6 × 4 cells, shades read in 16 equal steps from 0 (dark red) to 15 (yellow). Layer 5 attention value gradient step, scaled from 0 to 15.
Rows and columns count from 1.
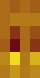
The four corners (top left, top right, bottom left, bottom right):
7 6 8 9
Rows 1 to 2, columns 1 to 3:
7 6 7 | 7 8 8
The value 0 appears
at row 4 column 2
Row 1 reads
7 6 7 6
